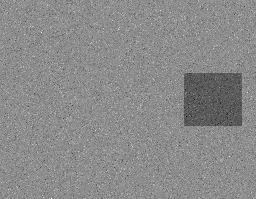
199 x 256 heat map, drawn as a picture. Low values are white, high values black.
Stripes: none. Histogram: skewed, a long tail of high values. Ninth with the highest average: middle right. Odd patch: higher, in the middle right.
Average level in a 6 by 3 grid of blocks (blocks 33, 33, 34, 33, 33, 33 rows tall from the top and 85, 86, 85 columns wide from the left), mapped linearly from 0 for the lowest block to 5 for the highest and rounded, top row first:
0 0 0
0 0 0
0 0 5
0 0 5
0 0 0
0 0 0
